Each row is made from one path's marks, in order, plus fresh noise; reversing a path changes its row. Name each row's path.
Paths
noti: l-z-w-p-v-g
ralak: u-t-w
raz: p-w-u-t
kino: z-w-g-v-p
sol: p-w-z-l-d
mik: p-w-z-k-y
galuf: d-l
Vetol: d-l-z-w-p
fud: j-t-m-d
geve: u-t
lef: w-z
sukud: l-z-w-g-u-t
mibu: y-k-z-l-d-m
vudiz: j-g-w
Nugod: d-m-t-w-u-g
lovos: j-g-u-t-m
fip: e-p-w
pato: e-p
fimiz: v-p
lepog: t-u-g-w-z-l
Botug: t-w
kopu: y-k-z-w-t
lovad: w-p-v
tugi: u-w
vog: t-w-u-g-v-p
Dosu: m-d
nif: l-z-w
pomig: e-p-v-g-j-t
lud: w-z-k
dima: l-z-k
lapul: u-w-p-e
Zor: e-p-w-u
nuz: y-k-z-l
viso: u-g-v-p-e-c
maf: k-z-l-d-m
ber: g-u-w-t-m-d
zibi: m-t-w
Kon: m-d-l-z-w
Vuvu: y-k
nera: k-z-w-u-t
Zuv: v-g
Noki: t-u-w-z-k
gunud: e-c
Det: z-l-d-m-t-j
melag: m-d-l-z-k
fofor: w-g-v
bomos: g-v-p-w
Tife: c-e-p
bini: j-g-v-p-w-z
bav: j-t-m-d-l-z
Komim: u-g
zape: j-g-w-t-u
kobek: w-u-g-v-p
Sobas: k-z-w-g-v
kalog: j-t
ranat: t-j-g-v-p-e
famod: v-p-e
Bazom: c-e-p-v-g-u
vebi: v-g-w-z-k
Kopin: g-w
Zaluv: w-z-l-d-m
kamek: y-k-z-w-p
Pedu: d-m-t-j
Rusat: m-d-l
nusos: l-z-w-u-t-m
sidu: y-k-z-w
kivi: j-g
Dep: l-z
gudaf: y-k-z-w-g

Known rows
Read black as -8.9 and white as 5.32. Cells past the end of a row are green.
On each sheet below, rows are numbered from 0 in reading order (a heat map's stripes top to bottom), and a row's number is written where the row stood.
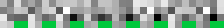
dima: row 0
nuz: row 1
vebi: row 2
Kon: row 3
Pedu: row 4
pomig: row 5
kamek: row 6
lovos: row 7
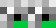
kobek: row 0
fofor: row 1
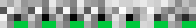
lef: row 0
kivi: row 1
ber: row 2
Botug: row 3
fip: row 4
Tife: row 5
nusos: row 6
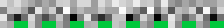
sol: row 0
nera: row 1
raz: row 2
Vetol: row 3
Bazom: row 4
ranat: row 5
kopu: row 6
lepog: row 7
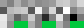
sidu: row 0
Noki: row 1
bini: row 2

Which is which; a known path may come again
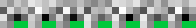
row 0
sukud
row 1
Zor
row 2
lepog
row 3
kopu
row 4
lovad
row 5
lud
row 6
bini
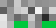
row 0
nuz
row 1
Noki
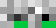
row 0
Vetol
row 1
lapul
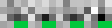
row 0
Det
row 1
sol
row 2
Kon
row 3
vog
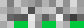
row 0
melag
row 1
sidu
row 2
nif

